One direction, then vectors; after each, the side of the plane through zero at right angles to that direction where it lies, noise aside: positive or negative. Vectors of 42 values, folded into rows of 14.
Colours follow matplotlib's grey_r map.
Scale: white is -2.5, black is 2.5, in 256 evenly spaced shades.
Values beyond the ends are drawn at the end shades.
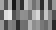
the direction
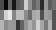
positive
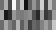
negative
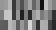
positive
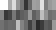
negative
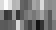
negative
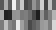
negative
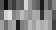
positive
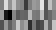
negative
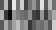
negative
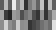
negative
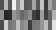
negative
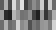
negative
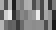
positive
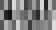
negative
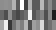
negative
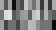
positive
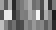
positive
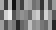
positive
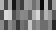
positive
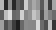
positive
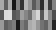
positive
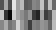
negative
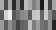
positive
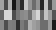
positive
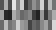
negative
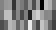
positive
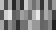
positive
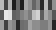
positive
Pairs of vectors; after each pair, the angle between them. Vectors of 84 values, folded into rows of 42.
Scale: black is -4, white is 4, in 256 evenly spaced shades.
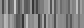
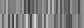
partly aligned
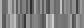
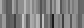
partly opposed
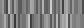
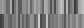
orthogonal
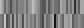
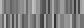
nearly parallel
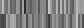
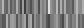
nearly parallel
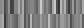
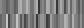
orthogonal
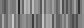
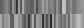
partly opposed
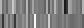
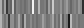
orthogonal
